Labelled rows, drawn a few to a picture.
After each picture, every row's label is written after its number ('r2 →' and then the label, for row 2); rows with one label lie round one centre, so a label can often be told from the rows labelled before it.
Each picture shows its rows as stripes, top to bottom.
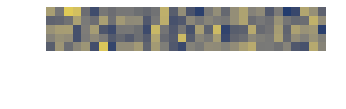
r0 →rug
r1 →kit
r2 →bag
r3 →bag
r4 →kit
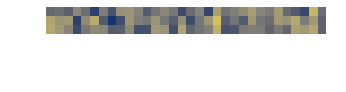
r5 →kit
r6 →bag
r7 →bag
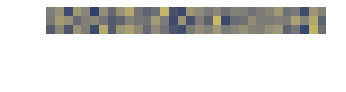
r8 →kit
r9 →bag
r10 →kit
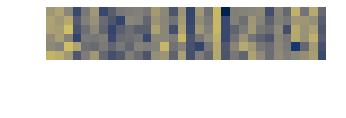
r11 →bag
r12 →bag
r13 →bag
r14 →bag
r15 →rug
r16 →bag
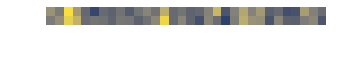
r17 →rug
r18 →rug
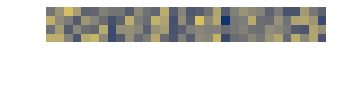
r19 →rug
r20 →bag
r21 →kit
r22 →bag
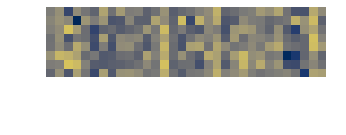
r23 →kit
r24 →bag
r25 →rug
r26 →kit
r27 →kit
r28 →rug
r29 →rug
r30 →kit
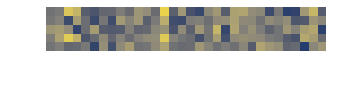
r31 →rug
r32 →kit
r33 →bag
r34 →rug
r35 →kit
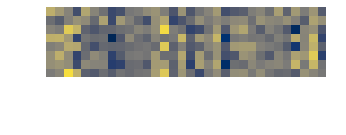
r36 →bag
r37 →kit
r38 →rug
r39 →bag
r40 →rug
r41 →bag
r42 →bag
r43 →rug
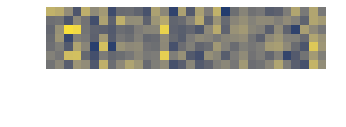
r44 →bag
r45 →kit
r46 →rug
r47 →kit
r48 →kit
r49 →rug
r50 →kit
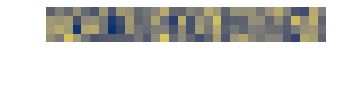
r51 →kit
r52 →bag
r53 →bag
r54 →rug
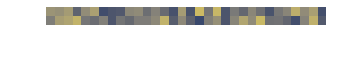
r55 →bag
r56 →rug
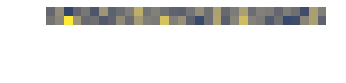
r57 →kit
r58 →rug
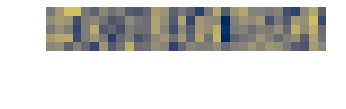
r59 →rug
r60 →bag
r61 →bag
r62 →bag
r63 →kit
